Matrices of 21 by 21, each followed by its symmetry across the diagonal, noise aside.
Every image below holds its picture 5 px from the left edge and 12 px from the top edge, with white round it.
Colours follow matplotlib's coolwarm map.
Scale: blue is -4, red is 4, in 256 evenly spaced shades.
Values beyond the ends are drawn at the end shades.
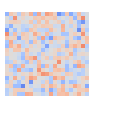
neither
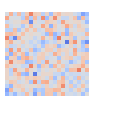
symmetric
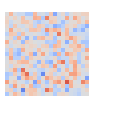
neither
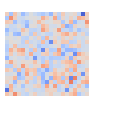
symmetric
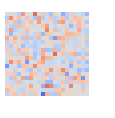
neither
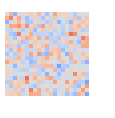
symmetric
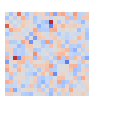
symmetric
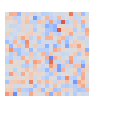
neither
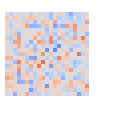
antisymmetric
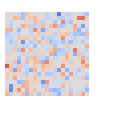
antisymmetric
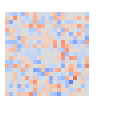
antisymmetric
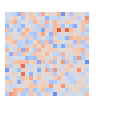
symmetric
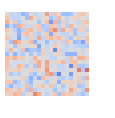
neither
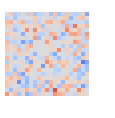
antisymmetric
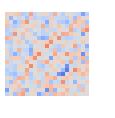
symmetric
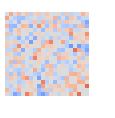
symmetric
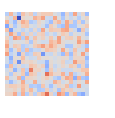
neither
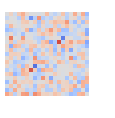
antisymmetric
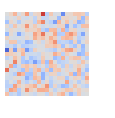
antisymmetric
